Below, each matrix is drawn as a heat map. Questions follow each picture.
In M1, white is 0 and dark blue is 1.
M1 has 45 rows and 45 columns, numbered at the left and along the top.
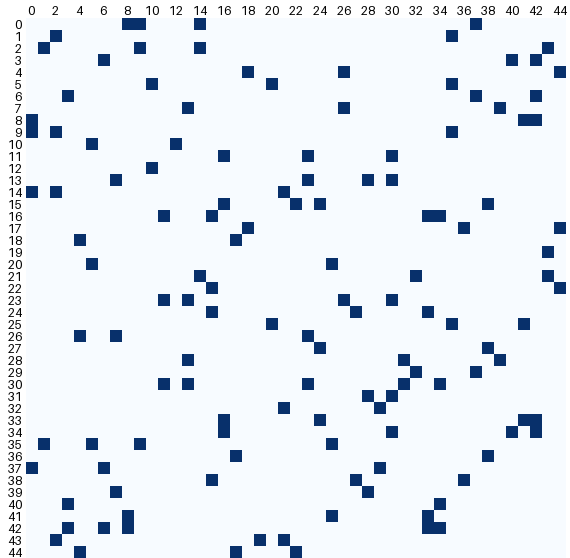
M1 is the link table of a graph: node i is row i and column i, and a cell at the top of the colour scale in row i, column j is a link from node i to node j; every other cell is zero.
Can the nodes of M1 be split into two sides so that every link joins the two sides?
no
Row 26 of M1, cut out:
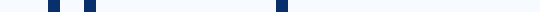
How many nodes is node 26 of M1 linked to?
3
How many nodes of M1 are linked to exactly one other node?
2
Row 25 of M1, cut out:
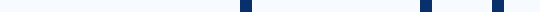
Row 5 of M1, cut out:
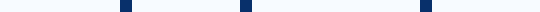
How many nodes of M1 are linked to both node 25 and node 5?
2
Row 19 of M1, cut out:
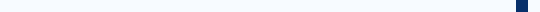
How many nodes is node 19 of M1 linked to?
1
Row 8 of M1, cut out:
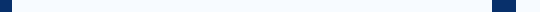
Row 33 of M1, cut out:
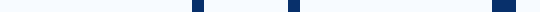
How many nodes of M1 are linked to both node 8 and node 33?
2
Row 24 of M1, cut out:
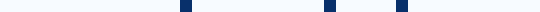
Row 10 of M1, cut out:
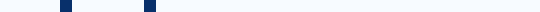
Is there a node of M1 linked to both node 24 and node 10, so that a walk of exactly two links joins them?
no
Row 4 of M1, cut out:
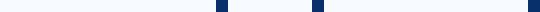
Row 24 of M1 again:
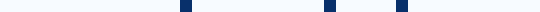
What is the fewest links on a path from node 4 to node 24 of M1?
4
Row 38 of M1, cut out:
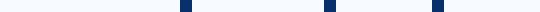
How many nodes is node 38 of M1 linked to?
3
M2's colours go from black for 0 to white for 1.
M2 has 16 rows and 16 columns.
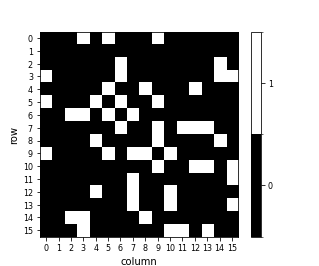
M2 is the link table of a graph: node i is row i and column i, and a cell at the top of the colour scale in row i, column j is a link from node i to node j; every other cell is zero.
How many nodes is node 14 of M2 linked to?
3
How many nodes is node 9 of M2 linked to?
5
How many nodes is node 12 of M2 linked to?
3
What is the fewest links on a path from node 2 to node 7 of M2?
2
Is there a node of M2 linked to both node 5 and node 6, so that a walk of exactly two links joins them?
no
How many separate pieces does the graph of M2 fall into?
2
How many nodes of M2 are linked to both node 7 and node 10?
3
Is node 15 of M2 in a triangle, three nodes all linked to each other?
yes
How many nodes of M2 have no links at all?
1
